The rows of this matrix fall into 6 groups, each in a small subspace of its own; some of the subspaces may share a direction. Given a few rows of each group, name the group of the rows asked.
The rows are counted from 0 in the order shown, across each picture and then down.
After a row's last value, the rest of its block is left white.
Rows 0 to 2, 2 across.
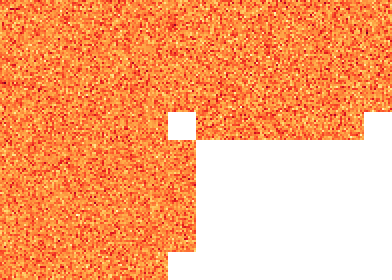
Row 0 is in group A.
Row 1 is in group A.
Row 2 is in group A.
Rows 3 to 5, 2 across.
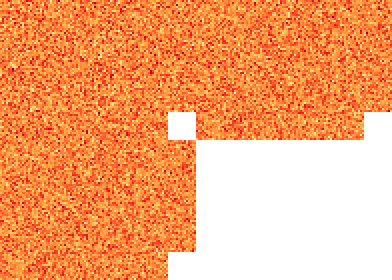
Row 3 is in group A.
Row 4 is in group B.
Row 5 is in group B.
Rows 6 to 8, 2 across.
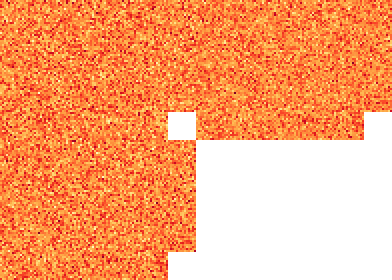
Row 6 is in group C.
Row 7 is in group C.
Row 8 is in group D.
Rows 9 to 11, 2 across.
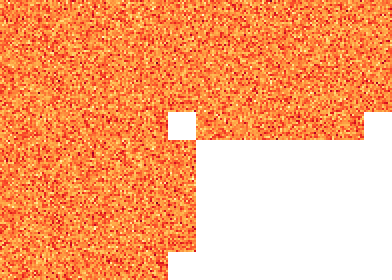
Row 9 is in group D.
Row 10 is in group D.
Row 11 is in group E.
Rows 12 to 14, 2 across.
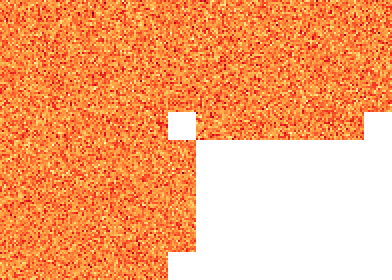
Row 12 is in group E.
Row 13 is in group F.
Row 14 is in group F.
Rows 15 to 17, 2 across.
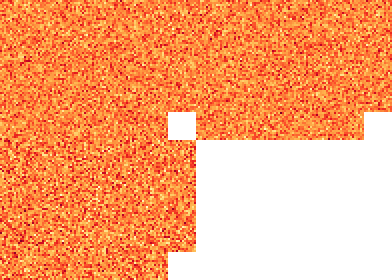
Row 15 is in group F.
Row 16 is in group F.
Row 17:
F
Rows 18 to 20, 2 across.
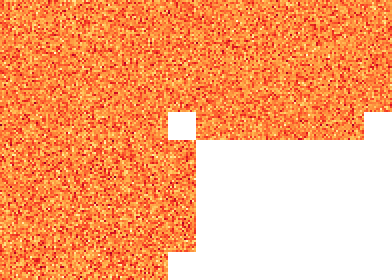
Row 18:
D
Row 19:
C
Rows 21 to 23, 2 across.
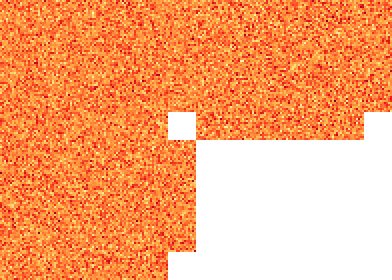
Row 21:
E
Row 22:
D
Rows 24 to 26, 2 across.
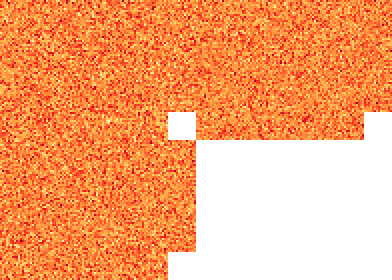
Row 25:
B
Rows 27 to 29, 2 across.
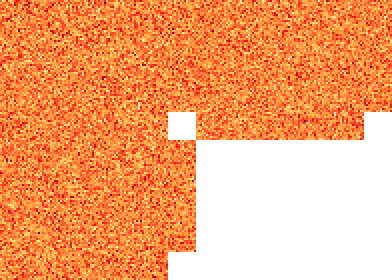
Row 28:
C
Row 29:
C
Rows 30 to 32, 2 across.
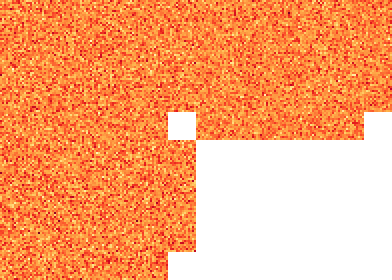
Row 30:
A
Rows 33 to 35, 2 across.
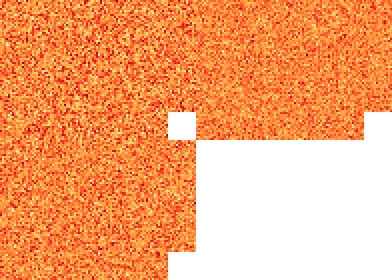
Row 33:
B
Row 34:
C
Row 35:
A
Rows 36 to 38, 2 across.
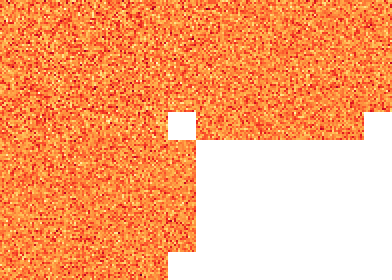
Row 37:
A
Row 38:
D
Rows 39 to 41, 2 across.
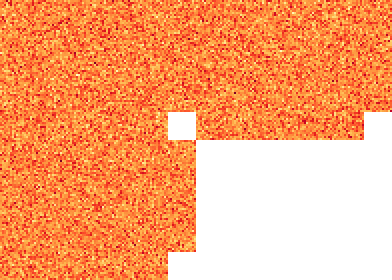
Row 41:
D
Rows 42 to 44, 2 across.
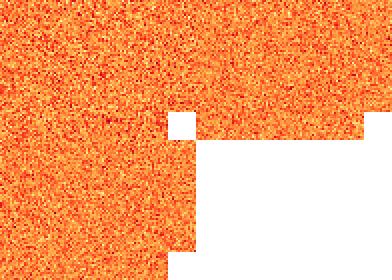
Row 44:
E
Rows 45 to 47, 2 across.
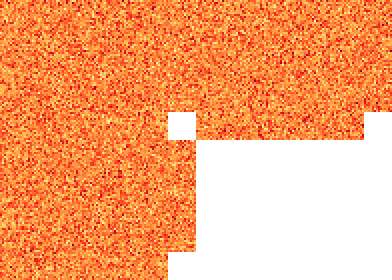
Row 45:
C
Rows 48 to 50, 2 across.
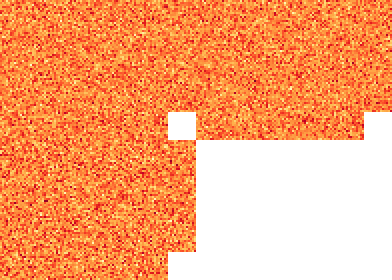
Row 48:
D
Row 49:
B
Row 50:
D
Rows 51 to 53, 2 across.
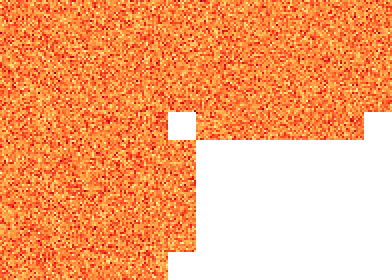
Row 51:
E
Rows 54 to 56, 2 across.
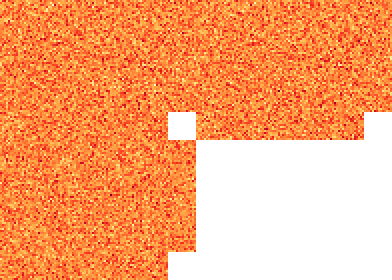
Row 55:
F
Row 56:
C
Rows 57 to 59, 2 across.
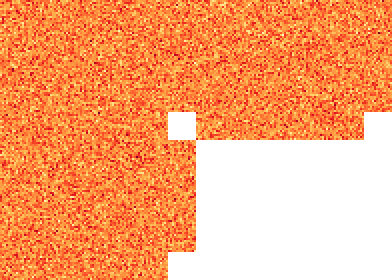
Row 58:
F
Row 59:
D
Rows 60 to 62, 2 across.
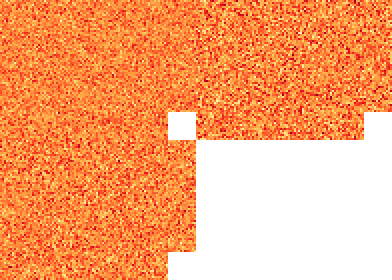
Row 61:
F
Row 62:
B
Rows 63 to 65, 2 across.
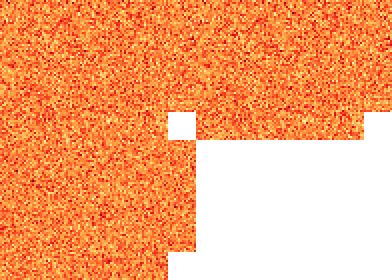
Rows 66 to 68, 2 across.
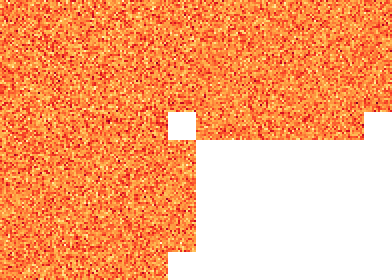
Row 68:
B
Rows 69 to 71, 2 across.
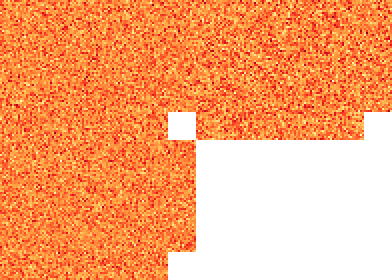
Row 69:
F
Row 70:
B
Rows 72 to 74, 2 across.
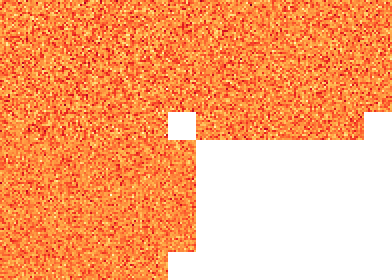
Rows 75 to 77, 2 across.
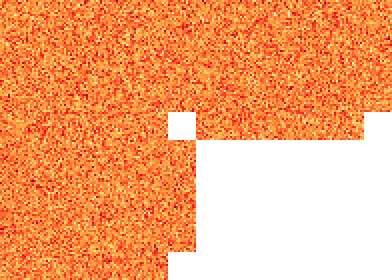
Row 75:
B
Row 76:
E
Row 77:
C
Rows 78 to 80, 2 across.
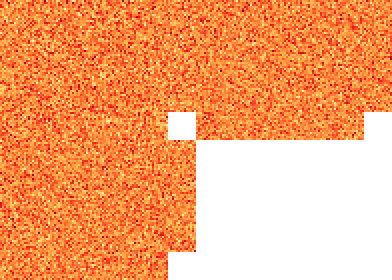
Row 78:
C
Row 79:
F
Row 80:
E
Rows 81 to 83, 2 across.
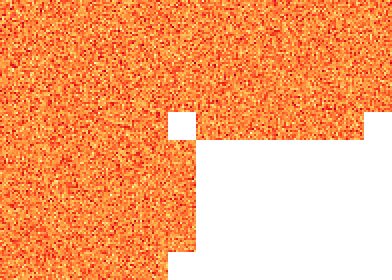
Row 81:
A
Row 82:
F
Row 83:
C
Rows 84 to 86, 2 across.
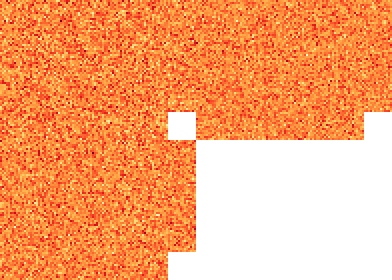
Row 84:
D
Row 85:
C
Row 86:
E
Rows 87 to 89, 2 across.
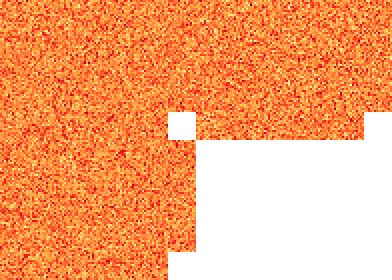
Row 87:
B
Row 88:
F
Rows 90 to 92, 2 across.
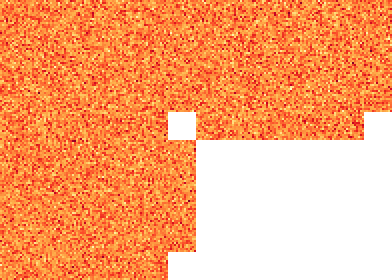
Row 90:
B
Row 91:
E
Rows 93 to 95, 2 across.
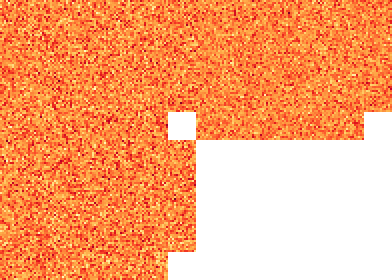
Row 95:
A
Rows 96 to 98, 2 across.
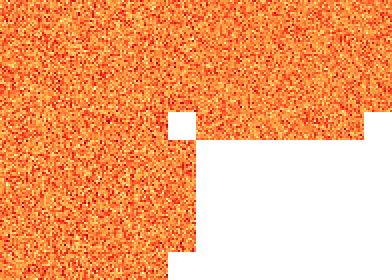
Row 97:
A
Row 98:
B
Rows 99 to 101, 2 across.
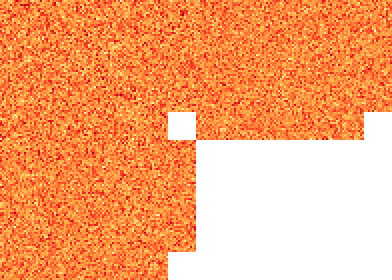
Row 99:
F
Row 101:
E
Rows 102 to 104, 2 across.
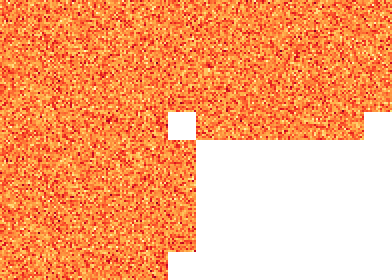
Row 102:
B
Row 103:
A
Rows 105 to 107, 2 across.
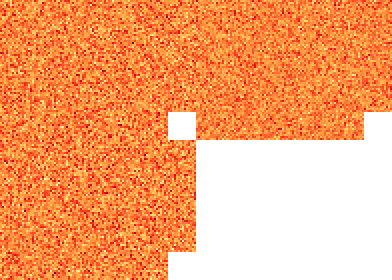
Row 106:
E
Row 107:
F
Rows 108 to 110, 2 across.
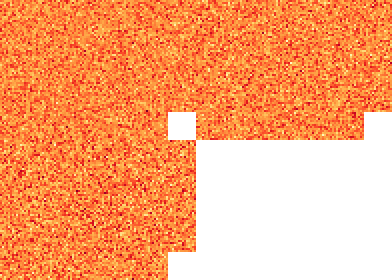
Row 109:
A
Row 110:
F
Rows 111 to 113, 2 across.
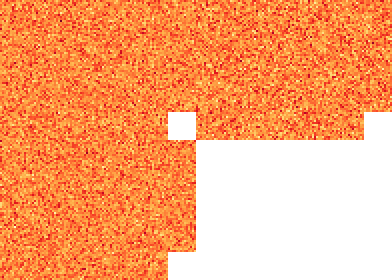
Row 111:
D
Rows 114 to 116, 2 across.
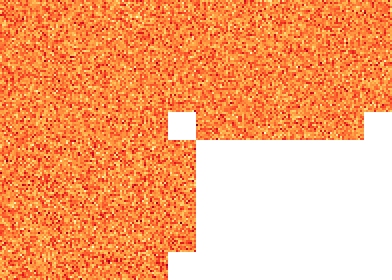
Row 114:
D
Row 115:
D
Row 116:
D
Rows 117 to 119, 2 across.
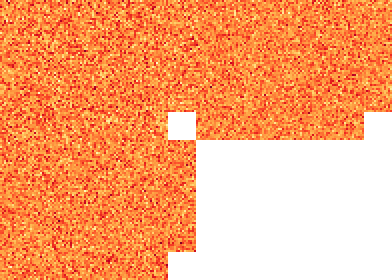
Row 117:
B
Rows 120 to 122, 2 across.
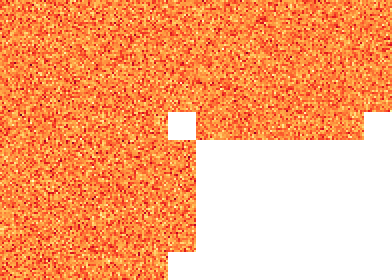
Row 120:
D
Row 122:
C
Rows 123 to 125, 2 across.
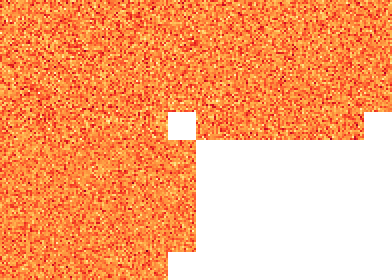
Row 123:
E
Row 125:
A
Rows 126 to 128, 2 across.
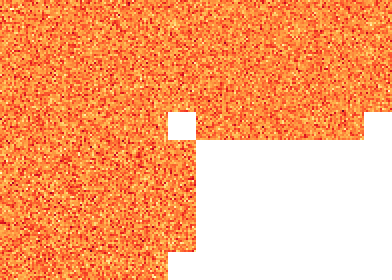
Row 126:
A
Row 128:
A
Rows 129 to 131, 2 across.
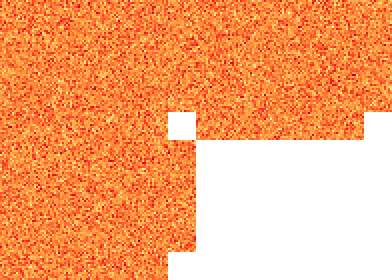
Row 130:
E
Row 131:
D
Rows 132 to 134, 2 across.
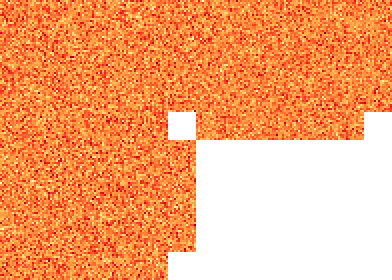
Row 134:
C
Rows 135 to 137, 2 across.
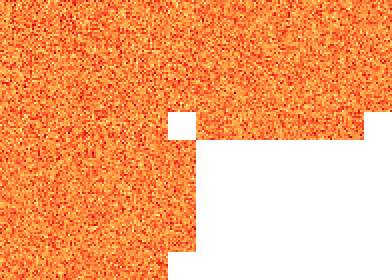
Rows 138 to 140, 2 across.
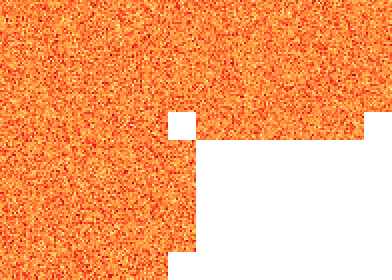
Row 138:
C
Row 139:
E
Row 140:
A
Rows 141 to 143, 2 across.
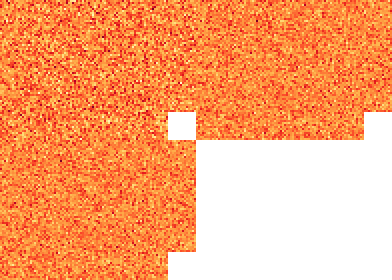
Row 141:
D
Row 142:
D
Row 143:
D
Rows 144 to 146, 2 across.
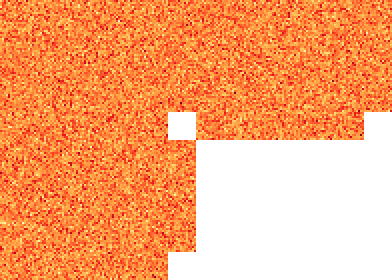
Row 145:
B
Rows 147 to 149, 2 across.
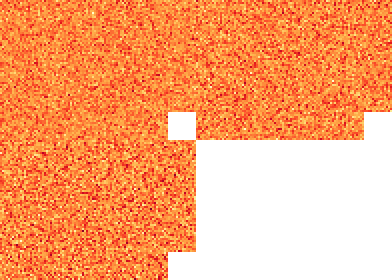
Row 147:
E
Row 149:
F
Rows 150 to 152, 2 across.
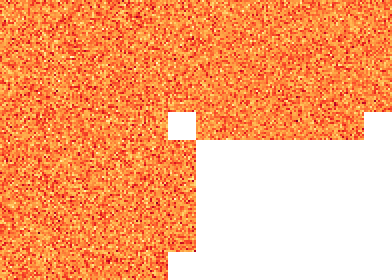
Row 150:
D
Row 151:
F
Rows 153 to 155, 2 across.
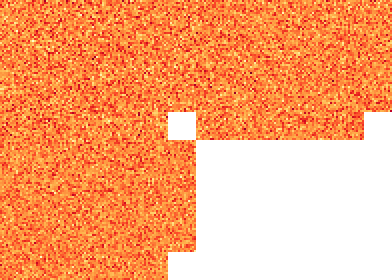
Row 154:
E
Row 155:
D
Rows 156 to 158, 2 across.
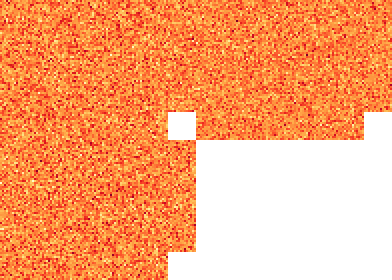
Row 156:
C
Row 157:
C
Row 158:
C
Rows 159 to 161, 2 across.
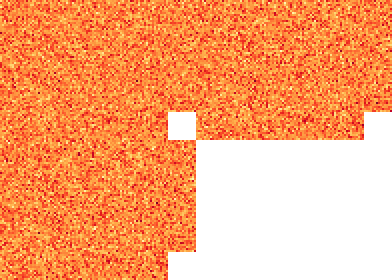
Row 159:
E
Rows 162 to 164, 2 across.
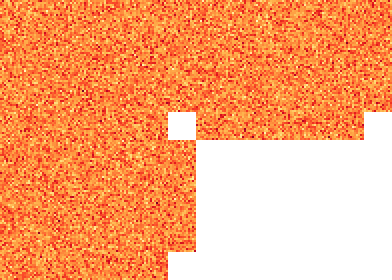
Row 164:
D
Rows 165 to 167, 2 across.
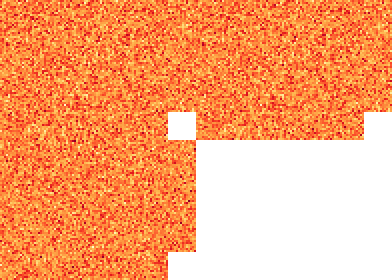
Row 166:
B
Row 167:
D
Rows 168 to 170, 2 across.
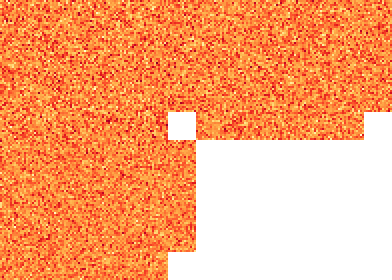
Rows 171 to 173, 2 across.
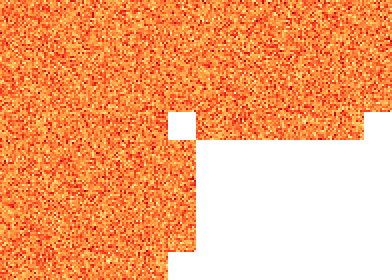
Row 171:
B
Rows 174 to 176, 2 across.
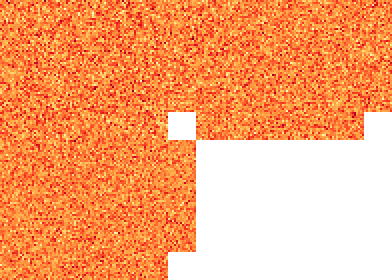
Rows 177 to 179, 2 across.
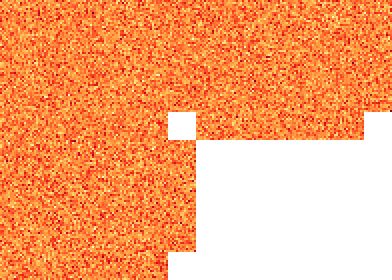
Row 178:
D
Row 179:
D
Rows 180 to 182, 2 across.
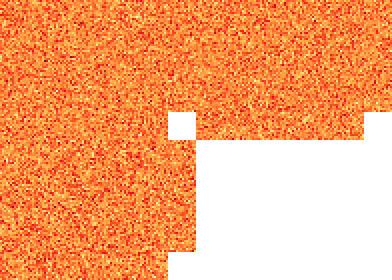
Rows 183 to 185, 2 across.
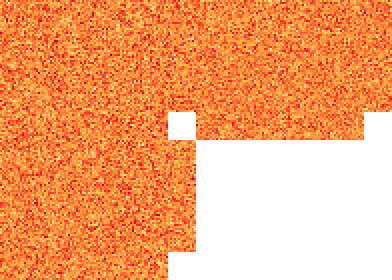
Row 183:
C
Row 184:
D
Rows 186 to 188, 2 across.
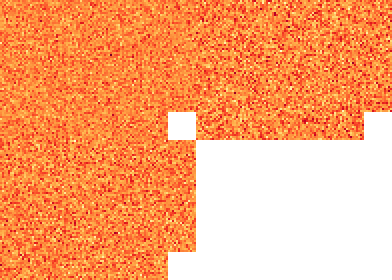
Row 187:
A
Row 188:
D
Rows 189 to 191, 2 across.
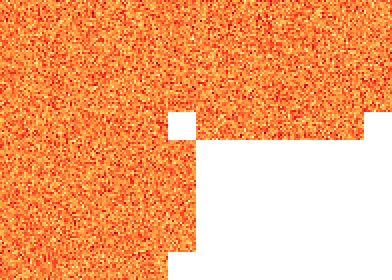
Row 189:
E
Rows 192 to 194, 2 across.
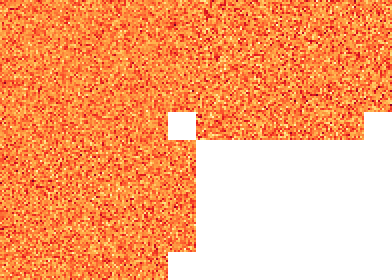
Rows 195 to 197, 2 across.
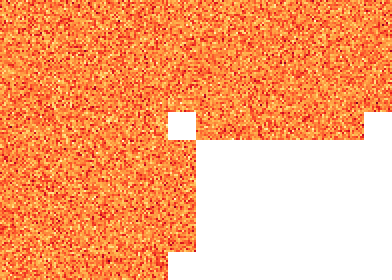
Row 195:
B
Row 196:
B
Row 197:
C
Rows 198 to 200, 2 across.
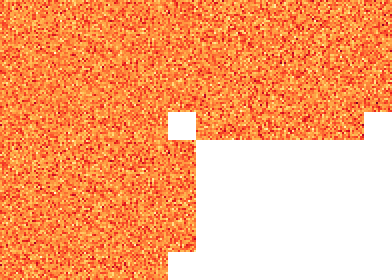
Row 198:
D
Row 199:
B
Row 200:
D
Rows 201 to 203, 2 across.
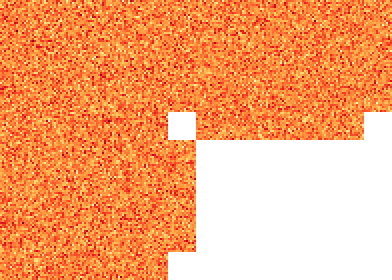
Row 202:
B
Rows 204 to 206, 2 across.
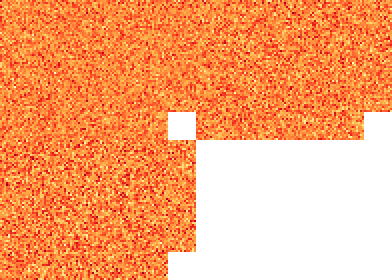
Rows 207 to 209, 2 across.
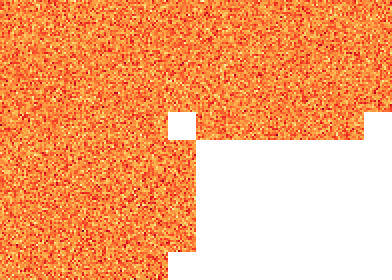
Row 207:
D
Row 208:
F
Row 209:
F
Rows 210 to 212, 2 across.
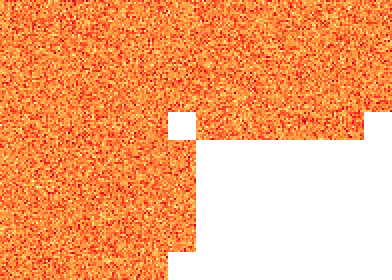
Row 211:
E
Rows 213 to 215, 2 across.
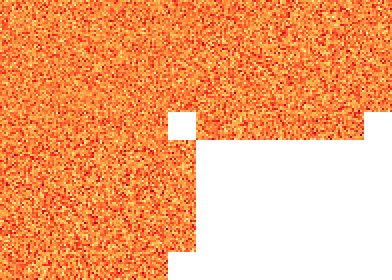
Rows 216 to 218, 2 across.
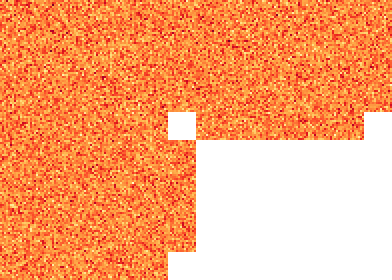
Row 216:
F
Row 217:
C
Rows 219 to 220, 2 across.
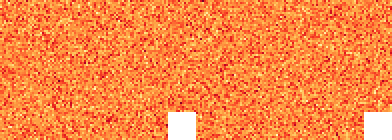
